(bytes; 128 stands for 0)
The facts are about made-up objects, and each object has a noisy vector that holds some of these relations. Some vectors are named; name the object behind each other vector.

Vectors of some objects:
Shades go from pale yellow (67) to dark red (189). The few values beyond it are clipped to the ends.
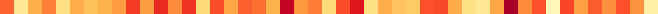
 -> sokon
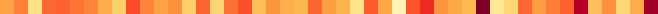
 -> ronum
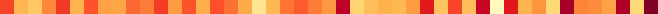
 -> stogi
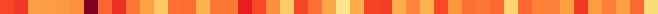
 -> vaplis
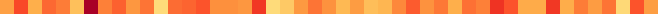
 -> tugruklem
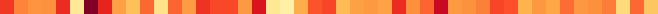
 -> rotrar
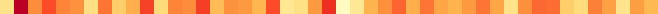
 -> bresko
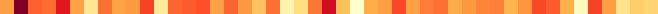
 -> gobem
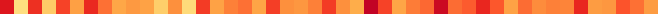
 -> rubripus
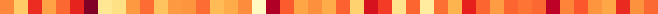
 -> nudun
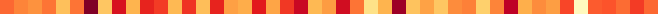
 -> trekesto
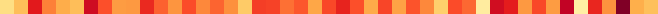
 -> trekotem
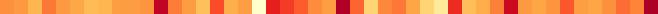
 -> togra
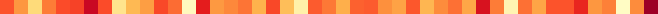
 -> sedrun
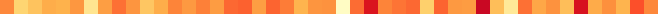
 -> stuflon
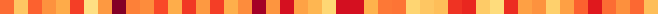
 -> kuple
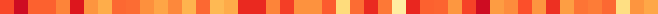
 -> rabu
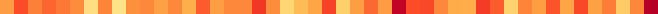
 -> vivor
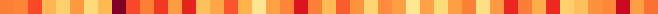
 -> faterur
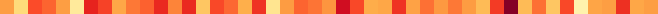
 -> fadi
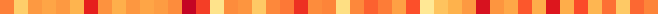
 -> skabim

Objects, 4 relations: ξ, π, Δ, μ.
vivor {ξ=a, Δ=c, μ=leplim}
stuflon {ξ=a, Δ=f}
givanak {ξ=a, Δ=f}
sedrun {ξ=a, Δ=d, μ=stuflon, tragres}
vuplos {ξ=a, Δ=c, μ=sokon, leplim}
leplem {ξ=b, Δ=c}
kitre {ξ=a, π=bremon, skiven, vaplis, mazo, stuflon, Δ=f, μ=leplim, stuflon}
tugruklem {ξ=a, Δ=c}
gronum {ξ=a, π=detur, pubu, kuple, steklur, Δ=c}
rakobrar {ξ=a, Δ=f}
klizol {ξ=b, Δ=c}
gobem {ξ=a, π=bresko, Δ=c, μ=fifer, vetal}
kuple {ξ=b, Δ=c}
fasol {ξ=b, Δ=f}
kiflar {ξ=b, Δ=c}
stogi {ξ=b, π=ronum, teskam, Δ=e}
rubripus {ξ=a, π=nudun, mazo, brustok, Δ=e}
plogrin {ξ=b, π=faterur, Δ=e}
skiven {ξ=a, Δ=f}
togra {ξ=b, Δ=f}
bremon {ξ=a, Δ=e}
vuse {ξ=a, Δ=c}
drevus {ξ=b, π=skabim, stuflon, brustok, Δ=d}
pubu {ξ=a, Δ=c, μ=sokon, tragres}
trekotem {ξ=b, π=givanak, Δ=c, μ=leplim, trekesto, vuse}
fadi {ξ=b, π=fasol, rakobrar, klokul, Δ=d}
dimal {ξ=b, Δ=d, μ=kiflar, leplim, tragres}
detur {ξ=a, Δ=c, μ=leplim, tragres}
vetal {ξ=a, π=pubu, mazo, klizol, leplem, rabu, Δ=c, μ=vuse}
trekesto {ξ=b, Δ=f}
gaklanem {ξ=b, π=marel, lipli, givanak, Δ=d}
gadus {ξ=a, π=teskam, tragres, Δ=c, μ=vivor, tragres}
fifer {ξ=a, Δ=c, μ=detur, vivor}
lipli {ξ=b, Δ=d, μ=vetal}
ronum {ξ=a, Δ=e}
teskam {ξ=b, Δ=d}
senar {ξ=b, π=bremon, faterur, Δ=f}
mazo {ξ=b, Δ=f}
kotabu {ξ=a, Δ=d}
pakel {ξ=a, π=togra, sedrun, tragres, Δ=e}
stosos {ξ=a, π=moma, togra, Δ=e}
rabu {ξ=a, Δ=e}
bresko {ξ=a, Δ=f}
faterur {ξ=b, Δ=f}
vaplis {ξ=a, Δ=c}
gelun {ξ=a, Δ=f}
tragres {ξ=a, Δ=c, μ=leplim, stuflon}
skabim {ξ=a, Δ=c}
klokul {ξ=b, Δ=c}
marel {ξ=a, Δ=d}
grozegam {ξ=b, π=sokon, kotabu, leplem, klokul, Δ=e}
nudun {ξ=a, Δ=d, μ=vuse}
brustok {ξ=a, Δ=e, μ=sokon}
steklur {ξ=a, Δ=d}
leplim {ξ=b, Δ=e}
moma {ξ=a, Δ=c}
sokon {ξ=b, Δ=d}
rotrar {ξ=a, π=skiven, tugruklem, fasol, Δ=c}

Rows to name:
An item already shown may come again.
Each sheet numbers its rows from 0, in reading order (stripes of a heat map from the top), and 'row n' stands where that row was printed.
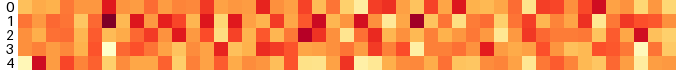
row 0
kotabu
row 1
trekesto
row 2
leplem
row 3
pubu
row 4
bresko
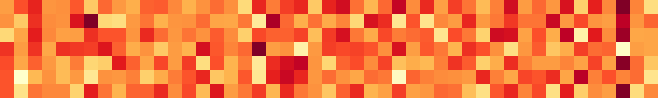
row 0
gaklanem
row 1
nudun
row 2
trekotem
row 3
gronum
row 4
mazo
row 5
brustok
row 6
grozegam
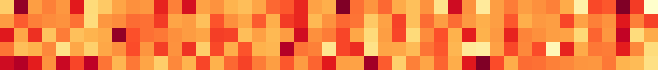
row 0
lipli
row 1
leplim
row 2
senar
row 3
sokon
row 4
vetal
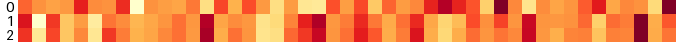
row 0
gadus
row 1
drevus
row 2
drevus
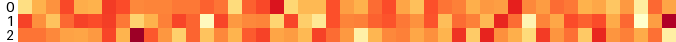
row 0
rakobrar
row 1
sedrun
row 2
bremon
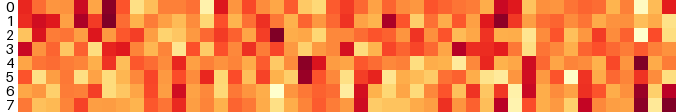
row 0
pakel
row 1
vetal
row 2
steklur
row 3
kitre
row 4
klizol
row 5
sokon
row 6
teskam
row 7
stogi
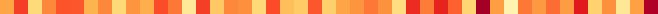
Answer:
tragres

